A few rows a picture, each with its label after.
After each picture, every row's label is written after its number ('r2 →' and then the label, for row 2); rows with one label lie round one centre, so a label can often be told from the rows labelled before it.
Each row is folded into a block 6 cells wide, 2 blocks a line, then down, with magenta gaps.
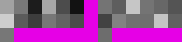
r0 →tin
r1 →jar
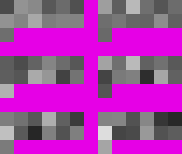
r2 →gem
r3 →jar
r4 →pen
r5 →jar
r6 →tin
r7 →tin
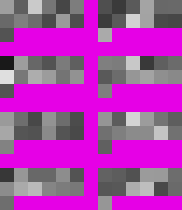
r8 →jar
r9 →pen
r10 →gem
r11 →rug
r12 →tin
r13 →jar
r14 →gem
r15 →pen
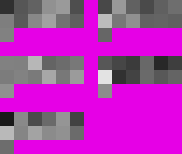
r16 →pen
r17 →gem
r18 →rug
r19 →tin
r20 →gem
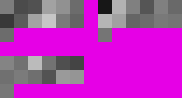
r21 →pen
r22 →gem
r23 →jar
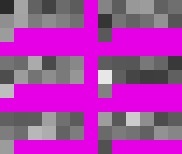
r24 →gem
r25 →jar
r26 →rug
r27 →tin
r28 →pen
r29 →jar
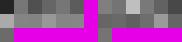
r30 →gem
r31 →jar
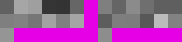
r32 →rug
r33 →jar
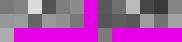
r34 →rug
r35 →rug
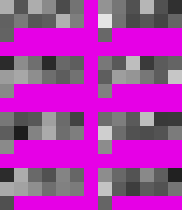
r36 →jar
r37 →tin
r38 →gem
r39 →rug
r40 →pen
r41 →tin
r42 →gem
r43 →tin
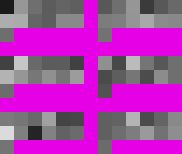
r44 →gem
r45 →rug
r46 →gem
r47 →jar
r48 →tin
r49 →rug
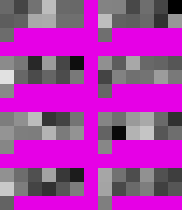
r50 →pen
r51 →tin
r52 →tin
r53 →jar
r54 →rug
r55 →pen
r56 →tin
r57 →tin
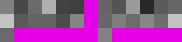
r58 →tin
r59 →rug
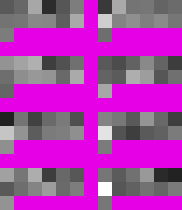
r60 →rug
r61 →gem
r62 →rug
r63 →pen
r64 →gem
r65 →tin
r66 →rug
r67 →tin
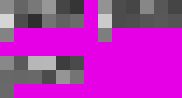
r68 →tin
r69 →tin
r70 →jar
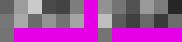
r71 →rug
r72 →tin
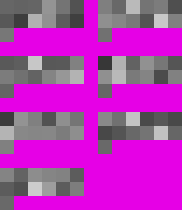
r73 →pen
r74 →jar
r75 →rug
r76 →gem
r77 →gem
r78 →jar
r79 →pen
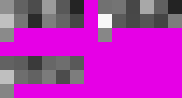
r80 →tin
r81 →tin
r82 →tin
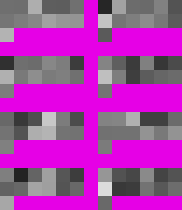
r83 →rug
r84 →gem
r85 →gem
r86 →tin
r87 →pen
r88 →rug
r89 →pen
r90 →tin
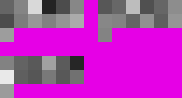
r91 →rug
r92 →rug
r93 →tin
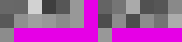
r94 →rug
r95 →rug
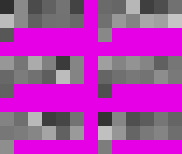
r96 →gem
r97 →rug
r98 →jar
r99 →jar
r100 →rug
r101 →gem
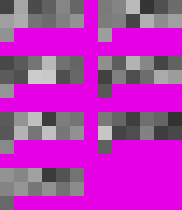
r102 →gem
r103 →rug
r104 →pen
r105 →jar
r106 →rug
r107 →tin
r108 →rug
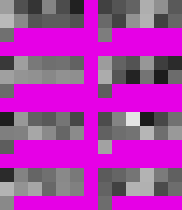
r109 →tin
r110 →pen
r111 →gem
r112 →tin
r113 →gem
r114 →rug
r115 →gem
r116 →pen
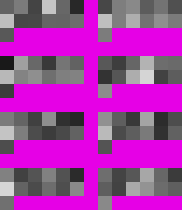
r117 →tin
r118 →gem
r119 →gem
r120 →pen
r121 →tin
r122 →tin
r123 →tin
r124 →pen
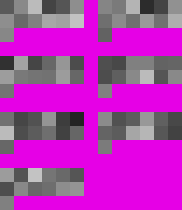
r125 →rug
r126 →rug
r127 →gem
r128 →pen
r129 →tin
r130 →pen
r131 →jar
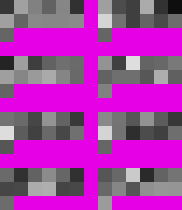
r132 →gem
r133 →tin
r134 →gem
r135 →jar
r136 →tin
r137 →tin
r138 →pen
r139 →rug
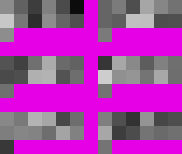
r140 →tin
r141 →pen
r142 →pen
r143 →gem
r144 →jar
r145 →tin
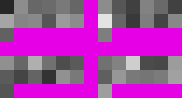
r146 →gem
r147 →tin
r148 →jar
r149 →rug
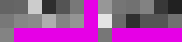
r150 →rug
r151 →tin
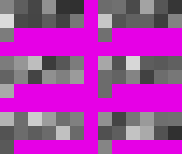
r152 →tin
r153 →tin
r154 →rug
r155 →jar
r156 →jar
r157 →pen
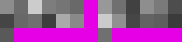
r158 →jar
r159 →tin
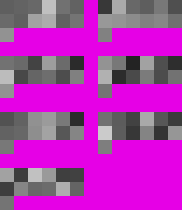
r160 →pen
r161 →gem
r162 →tin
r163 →tin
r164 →pen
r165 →tin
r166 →jar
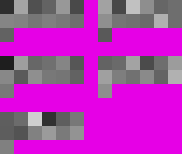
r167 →gem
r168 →jar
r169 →gem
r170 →rug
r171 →rug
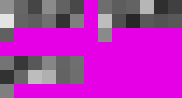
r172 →tin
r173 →tin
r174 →pen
